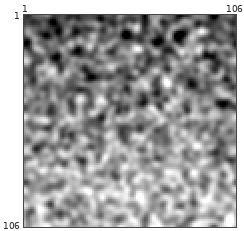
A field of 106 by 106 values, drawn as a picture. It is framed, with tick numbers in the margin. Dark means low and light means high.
Stripes: none. Lone odd cells: none. Ninth with the lowest average: top left. Grain: blotchy. Odd rows or columns: none. Slope: up to the bottom. Histogram: bell-shaped.
